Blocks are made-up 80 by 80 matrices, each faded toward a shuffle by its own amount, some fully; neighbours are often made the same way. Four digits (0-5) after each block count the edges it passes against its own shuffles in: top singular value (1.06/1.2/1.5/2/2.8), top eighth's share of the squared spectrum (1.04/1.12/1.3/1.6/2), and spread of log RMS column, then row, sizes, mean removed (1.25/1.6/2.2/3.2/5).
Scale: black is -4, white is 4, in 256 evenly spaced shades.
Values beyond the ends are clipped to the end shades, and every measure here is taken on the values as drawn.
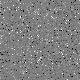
3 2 0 1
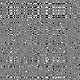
5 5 3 3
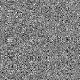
4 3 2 1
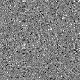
3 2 1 1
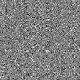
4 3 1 1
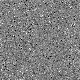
0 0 0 0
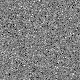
0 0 0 0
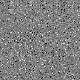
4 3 1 1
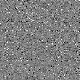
4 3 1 2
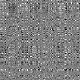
5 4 3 3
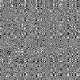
5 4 3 3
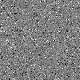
2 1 0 0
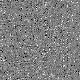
3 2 1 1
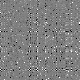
5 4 2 2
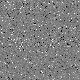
2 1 0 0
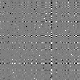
5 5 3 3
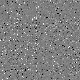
3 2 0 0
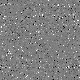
3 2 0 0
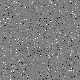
2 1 0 0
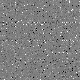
3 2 0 1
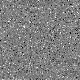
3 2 0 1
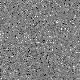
2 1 0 0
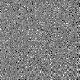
4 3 2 1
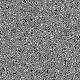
0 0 0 0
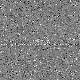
2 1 0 1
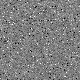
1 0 0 0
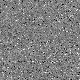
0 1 0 1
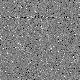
2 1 0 1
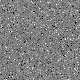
1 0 0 0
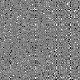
5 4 3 2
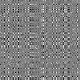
5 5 4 4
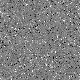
2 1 0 0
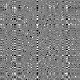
5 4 3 3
